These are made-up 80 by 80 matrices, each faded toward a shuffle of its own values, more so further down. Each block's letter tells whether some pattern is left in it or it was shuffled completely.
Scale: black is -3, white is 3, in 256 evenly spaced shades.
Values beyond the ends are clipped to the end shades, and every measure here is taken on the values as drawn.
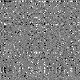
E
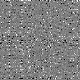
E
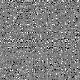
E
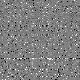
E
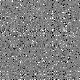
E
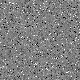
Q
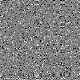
E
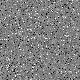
Q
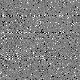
E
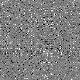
E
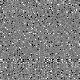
E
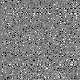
E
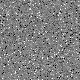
Q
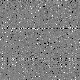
E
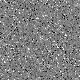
Q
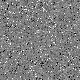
Q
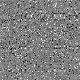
E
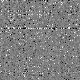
E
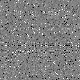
E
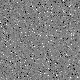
Q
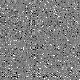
E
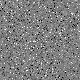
Q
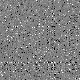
E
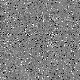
E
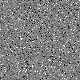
Q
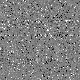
E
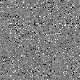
E
